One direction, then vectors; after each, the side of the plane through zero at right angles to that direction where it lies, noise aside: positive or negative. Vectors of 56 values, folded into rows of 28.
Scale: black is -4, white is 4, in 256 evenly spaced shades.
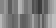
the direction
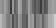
positive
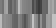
positive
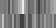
positive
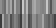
negative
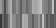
negative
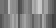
negative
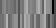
negative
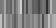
positive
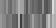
positive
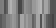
negative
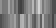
negative
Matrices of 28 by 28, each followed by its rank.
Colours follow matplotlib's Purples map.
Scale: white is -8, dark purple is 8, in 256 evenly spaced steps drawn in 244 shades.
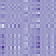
two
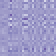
two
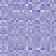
three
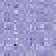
three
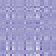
two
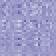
three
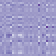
two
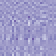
three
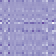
two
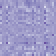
three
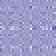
three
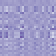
two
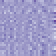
three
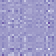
three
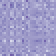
three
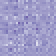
three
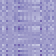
two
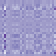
two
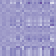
two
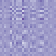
two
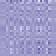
two
